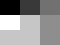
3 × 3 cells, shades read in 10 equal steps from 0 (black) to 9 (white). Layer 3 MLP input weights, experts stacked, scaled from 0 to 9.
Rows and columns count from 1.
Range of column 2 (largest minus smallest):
5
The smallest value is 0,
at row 1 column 1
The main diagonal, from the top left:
0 7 5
